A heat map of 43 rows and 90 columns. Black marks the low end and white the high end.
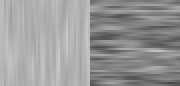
It is made of 1 by 2 panels. Panel 1,1: high, streaked downward, faint in contrast. Panel 1,2: middling, streaked across.
